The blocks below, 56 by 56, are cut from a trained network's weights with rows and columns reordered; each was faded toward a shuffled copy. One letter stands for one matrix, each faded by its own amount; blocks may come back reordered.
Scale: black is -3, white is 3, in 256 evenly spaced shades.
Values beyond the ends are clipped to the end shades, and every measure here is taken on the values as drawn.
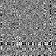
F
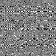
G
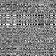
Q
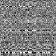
Q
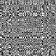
F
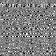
G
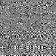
G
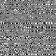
G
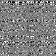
G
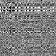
Q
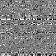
G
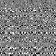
G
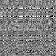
Q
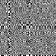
F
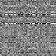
Q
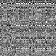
Q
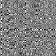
F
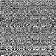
Q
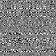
G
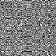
F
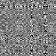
F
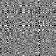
F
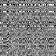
Q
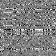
G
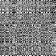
Q
